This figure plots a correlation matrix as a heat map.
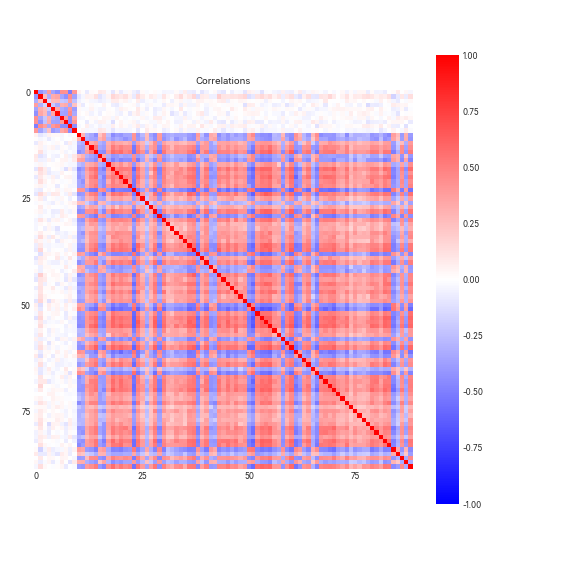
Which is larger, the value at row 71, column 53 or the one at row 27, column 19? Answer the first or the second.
the first
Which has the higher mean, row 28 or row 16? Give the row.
28
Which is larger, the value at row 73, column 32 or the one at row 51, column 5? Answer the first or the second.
the first
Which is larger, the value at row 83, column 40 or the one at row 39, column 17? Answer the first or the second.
the first
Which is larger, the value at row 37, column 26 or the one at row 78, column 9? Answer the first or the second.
the second
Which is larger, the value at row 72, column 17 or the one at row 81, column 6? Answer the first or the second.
the first
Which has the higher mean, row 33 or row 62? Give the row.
33
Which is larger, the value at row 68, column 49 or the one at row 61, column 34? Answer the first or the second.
the first
